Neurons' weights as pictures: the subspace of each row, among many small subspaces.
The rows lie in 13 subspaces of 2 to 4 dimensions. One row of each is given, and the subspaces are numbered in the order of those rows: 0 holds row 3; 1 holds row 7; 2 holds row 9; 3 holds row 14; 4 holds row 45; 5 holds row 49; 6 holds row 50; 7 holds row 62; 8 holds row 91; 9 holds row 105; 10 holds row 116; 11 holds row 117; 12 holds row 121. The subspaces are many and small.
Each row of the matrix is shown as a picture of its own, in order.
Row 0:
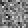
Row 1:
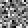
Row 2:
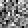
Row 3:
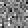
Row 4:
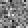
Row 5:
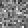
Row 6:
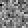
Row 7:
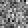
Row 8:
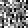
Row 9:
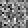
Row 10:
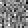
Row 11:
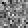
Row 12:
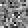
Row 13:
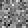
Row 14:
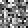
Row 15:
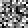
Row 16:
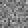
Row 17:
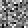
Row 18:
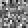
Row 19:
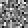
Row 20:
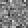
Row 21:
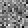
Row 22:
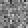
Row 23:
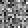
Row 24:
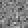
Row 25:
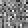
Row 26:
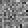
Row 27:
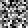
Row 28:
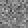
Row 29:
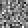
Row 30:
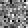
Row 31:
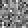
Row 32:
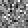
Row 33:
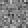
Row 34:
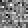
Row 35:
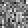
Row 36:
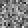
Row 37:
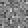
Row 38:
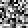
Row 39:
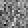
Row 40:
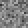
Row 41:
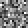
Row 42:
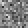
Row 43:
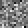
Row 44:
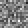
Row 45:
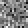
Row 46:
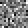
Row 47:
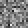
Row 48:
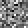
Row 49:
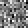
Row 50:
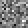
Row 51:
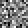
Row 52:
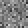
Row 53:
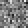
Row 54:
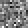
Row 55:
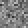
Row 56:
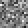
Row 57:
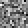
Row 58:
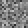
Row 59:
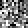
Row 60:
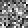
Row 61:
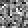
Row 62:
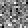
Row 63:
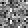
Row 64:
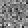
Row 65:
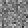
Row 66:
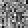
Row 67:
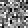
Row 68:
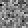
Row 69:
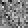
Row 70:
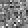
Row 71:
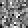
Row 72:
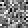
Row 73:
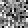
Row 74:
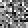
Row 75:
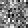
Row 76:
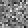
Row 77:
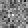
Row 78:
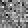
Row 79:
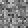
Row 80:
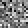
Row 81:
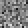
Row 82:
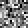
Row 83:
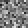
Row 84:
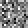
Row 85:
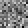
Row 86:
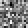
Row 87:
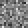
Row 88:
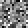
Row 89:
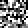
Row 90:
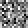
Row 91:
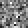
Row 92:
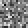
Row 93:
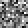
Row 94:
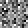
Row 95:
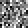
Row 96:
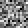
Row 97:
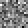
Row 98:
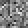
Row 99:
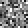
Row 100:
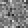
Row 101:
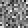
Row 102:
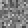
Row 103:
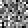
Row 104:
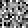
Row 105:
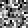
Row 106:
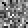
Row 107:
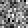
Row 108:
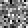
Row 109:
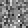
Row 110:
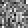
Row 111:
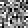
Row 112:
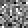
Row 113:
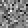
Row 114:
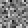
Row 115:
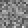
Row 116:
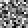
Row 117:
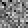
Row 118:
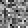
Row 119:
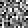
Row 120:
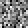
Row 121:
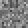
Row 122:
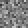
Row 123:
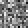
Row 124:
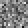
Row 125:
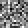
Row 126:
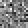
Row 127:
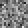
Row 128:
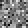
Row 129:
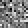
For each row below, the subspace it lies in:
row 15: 6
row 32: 12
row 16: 8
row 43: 2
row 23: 3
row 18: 0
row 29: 7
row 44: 8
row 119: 0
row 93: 6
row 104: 0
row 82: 9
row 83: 10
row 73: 4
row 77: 1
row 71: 8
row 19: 7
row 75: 1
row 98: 7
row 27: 3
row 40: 6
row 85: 10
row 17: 2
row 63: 0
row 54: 8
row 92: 11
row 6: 6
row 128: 12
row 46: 8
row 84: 2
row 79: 3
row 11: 11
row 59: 2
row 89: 12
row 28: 6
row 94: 6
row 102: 12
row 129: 11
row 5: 2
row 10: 5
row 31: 12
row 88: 12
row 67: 0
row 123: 3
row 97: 6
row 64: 9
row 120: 8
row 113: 12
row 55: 6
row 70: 8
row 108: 5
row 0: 11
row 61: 7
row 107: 1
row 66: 1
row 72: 12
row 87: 7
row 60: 10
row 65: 6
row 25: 3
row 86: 11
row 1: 4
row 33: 5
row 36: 9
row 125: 7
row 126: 11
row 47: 3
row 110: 1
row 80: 11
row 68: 6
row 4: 4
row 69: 11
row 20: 4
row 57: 7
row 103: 12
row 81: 7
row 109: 8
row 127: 9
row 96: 8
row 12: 8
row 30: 5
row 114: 4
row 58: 2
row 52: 10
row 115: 10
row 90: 2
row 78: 11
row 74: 11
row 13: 12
